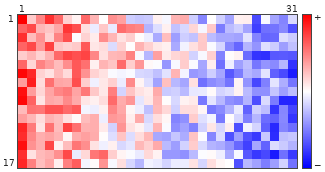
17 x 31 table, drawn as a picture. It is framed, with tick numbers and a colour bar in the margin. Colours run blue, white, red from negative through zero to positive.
The histogram is bell-shaped. There is an overall slope up to the left. No regular stripes run through it. The texture is fine-grained noise. Overall the values sit about 50% of the way up the scale.
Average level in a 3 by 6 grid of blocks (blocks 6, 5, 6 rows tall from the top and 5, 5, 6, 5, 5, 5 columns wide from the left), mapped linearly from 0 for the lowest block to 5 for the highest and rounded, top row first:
543210
543210
543210
